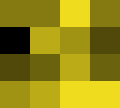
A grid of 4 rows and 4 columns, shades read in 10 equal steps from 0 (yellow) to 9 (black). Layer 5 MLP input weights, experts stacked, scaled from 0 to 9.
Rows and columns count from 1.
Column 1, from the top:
4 9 6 3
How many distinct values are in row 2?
4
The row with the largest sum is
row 2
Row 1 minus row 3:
-2 -1 -2 -1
